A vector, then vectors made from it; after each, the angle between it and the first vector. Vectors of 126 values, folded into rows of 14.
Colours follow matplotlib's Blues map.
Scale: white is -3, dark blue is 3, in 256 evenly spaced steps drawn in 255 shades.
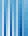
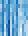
nearly opposite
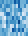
orthogonal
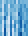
nearly parallel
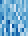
partly opposed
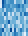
orthogonal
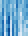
nearly opposite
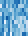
partly opposed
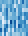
partly aligned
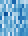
partly aligned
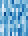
partly aligned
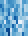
partly opposed
